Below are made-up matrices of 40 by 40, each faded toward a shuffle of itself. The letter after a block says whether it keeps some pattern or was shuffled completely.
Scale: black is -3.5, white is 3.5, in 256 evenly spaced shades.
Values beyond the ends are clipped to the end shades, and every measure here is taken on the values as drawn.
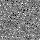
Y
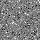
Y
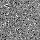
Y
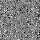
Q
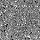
Q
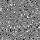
Q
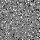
Q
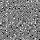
Q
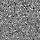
Q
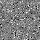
Y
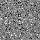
Q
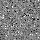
Y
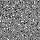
Y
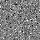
Q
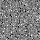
Q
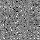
Q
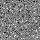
Y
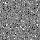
Q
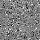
Q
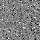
Q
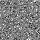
Q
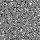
Y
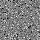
Y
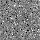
Y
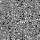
Q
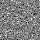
Q
